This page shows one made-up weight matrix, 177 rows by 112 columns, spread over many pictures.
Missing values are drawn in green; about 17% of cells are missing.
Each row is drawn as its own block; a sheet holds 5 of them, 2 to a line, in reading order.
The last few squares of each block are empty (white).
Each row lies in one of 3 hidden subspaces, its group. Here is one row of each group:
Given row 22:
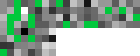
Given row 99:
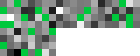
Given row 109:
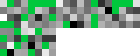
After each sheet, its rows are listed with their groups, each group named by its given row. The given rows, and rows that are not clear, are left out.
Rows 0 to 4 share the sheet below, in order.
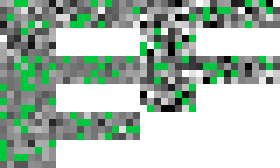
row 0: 99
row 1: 109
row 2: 22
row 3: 22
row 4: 99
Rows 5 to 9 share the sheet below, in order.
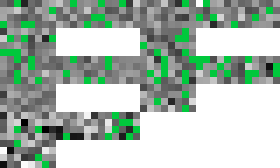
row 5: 109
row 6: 109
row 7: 22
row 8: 99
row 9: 22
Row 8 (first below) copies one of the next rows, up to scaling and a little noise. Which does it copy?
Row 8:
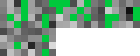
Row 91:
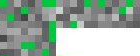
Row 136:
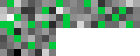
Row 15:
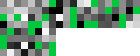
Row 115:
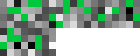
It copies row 115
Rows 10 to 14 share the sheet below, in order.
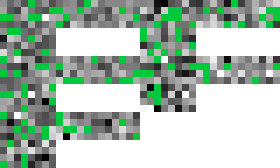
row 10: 22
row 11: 22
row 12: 22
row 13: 109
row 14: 22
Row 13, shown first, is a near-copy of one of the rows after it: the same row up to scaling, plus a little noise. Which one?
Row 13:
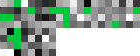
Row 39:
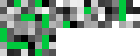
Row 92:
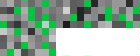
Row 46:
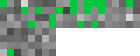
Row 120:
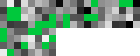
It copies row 46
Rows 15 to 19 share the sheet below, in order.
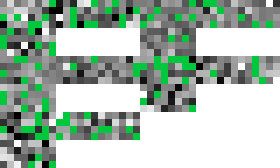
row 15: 99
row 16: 109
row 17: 109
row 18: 99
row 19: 99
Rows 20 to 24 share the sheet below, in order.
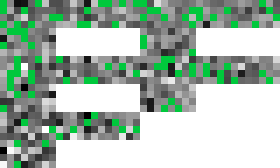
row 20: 22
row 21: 22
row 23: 99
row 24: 22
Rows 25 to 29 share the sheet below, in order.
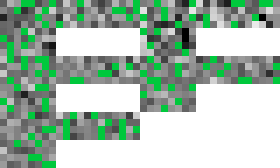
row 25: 22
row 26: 99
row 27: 109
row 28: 109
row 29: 109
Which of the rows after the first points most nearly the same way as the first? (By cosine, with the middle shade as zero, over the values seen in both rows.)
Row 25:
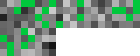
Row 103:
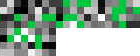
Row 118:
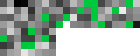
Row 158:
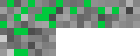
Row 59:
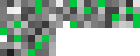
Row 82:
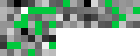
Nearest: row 103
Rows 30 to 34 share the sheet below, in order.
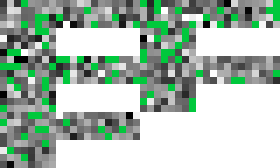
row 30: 22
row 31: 22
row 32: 22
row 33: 99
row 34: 109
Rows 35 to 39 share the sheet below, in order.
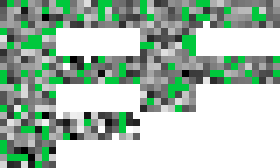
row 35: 22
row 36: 22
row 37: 109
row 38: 22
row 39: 109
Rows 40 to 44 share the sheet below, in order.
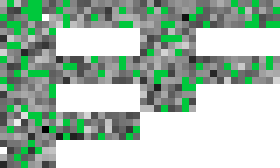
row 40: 22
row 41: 22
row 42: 109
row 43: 99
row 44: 22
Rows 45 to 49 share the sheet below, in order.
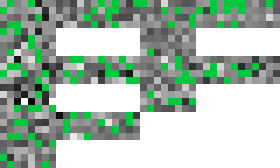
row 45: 99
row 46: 109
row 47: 99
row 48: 22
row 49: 109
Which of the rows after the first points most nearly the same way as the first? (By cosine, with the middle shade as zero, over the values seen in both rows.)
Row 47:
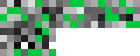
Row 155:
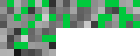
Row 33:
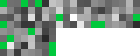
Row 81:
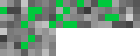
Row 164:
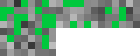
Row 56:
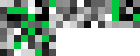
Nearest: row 164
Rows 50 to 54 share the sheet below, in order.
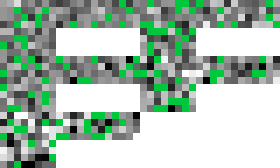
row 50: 99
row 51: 109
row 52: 109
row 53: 22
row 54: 22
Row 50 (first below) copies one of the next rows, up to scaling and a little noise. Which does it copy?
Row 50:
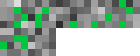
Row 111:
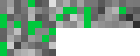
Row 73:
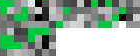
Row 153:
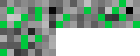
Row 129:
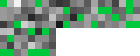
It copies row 129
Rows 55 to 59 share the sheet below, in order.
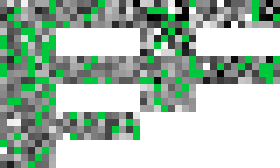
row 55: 109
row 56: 99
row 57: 99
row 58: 109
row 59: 109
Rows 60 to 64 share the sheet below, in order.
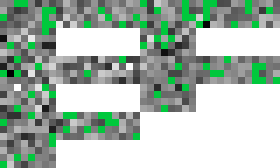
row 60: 22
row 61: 22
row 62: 99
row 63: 99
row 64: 99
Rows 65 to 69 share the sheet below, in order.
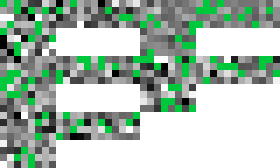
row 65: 99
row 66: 109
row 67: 22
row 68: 22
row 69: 109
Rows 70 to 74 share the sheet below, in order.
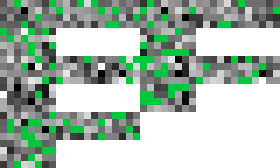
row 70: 22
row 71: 22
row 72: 99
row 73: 99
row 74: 22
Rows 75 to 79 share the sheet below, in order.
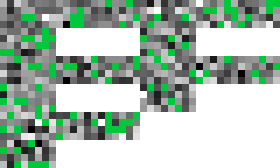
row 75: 22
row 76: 109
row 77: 109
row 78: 99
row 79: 99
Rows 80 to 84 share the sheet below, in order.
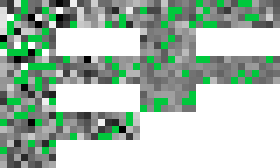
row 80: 99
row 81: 109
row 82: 22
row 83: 109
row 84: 99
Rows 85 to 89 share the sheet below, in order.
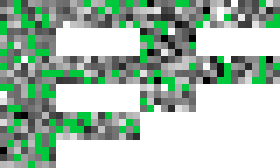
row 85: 109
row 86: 109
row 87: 22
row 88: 109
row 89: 22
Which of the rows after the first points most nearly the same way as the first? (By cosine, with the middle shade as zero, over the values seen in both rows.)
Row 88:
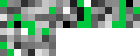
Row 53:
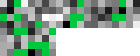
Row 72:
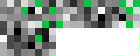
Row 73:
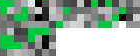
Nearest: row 53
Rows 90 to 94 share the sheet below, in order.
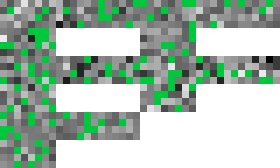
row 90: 22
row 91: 99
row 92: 109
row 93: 99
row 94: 99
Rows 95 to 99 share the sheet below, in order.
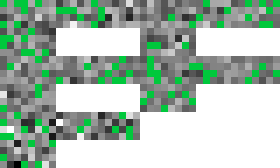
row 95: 109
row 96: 22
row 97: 22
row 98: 22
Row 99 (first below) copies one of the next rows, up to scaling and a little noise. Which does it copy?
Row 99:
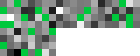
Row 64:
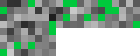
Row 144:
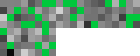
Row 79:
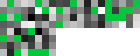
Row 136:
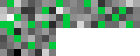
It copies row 136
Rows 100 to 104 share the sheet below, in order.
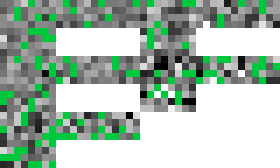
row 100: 22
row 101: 109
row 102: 22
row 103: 22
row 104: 109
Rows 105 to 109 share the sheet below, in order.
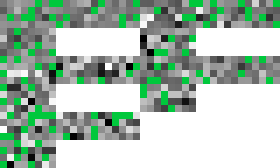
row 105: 22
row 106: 99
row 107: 99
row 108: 22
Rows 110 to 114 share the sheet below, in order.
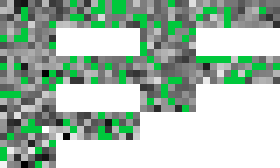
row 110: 22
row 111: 99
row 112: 22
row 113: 109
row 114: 22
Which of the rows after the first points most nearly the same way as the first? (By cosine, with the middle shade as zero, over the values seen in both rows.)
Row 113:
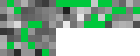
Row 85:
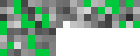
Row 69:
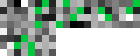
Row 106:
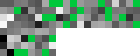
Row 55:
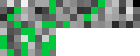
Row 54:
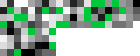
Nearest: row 85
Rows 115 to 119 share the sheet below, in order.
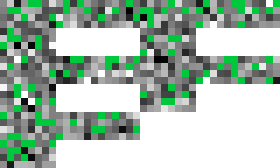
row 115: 99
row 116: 109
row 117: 99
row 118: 22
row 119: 99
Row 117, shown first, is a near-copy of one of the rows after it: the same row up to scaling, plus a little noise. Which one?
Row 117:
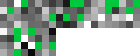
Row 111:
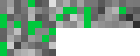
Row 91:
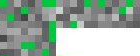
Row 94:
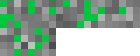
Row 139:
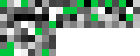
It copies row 94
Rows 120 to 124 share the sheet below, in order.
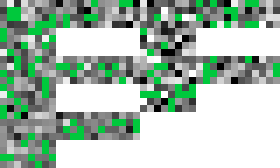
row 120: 109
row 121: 22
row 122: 109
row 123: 99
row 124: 109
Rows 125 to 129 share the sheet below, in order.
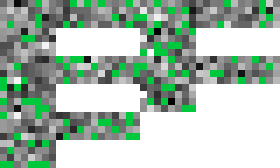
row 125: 22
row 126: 99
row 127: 109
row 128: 99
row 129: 99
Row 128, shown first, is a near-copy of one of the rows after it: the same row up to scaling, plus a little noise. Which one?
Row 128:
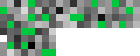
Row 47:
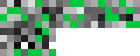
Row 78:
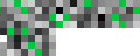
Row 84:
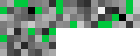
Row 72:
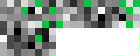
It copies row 78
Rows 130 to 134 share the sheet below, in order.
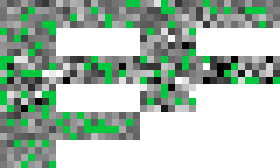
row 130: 109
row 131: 22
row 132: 22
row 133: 109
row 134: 99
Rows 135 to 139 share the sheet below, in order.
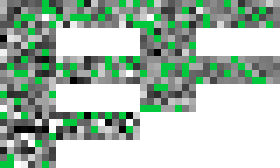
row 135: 22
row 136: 99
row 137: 109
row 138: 22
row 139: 99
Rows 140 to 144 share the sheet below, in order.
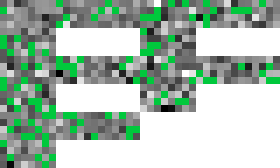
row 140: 22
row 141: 22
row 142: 99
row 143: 22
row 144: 99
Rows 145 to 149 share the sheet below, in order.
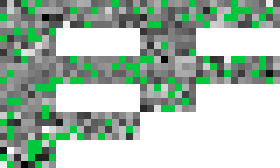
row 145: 22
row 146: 109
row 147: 22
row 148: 109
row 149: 22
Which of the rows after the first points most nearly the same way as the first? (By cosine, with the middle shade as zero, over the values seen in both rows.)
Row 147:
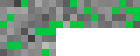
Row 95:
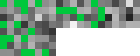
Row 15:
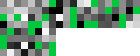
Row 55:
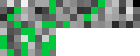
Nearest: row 15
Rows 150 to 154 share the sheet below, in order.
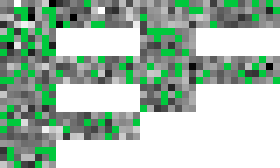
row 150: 99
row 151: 99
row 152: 109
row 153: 99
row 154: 22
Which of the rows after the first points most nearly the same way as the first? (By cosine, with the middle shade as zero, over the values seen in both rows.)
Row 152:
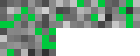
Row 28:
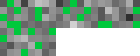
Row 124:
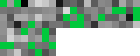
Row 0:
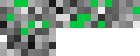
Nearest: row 0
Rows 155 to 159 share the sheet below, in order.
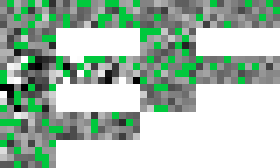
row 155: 99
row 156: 22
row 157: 109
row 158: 99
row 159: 22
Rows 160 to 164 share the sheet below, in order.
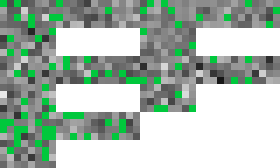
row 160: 22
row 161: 109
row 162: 22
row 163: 99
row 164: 99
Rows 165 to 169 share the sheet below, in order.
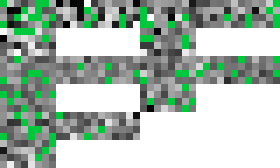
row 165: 109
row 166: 99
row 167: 109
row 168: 99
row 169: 109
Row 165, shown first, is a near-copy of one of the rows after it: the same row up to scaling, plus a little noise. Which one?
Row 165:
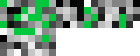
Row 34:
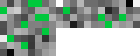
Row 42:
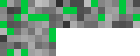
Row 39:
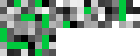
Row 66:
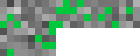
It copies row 42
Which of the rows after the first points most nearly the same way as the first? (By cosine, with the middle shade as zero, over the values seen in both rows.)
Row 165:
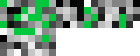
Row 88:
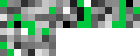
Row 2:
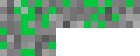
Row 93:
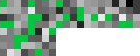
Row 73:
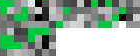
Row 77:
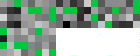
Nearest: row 77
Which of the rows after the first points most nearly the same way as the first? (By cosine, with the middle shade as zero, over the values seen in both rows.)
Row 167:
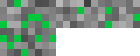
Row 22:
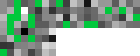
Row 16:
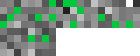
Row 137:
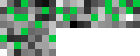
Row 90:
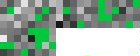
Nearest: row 137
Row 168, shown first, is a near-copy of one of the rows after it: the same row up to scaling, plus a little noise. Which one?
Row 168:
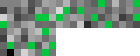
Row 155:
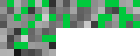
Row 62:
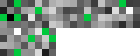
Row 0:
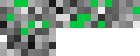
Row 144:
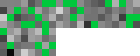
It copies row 144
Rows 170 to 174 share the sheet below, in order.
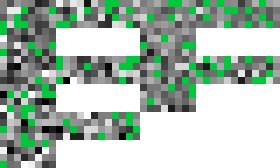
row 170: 109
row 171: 99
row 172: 22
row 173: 109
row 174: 22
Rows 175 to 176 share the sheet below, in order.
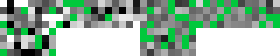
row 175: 22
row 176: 109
